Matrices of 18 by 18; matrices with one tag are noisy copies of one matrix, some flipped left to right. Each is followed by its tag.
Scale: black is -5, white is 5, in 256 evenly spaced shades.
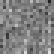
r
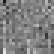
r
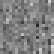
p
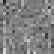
r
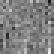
r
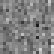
p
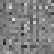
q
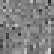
r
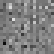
q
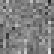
r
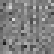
q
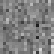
p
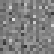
q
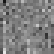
r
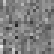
p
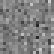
p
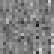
p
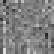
r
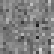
p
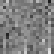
r
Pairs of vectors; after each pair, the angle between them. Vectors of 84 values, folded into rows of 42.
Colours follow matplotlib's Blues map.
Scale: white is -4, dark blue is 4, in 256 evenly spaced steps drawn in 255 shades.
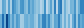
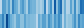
nearly parallel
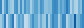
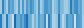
nearly opposite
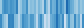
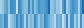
partly opposed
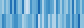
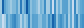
partly opposed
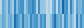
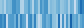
orthogonal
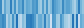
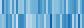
nearly opposite
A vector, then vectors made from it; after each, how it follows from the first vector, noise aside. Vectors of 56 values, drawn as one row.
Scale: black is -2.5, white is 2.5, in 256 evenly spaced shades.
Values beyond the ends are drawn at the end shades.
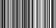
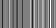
partly zeroed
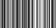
copied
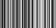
copied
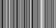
partly zeroed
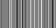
partly zeroed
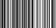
copied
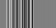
partly zeroed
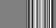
partly zeroed
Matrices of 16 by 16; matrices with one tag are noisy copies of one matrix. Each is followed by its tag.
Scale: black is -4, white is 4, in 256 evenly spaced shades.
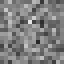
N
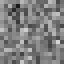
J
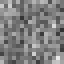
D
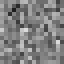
J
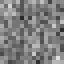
D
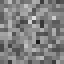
N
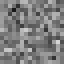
J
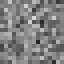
N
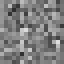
J
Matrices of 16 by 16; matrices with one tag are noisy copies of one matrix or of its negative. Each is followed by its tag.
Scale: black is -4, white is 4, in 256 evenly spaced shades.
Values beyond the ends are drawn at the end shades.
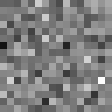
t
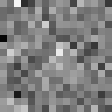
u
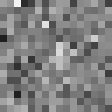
u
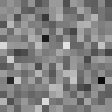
t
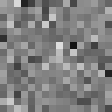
u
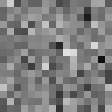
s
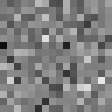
t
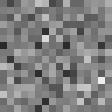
t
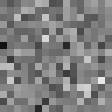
t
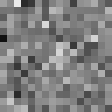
u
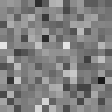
t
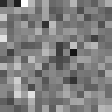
u
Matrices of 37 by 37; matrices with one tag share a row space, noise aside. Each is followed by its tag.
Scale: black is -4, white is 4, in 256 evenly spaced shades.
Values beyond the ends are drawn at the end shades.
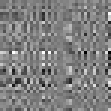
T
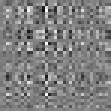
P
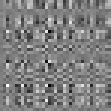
P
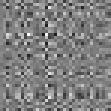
P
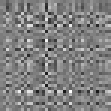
P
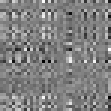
T
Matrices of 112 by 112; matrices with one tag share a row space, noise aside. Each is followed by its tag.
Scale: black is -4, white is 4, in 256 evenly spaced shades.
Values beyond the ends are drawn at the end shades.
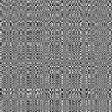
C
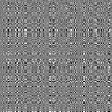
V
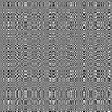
V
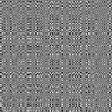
C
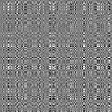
V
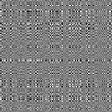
C
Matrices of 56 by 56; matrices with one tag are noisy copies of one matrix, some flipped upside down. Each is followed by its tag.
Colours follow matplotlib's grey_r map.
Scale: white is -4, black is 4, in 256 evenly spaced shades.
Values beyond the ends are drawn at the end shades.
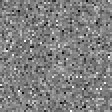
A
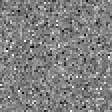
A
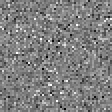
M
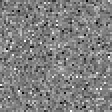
A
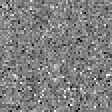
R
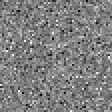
A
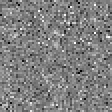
R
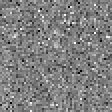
R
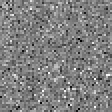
R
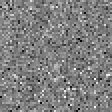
R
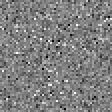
M
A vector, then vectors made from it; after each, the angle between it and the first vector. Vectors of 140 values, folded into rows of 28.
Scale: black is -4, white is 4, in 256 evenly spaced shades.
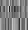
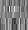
nearly opposite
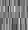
nearly opposite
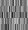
partly aligned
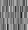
orthogonal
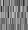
partly opposed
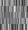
partly opposed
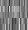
nearly opposite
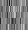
partly opposed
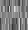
nearly opposite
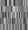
partly opposed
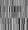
nearly parallel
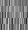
partly opposed
